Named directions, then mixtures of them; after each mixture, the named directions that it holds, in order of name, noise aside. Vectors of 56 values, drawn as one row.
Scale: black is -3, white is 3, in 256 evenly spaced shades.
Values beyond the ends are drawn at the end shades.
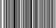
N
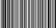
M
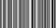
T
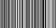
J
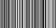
J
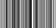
N, T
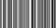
T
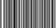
N, T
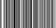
N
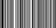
N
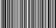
M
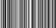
M, T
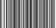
M, N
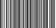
M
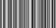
T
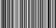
M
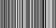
J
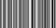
T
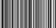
M, T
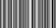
T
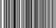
J, N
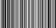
M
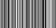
J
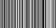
J
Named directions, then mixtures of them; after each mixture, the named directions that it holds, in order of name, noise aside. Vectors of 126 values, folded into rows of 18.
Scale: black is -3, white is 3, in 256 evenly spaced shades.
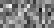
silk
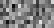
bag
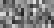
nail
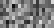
bag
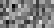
bag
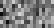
bag, nail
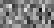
nail, silk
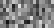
bag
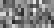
nail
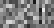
bag, silk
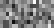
bag, nail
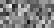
bag, silk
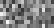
bag, nail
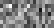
silk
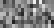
nail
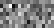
bag, silk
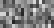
nail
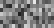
nail, silk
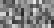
nail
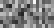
nail, silk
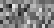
bag, silk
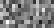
bag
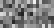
nail, silk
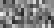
nail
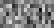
nail, silk
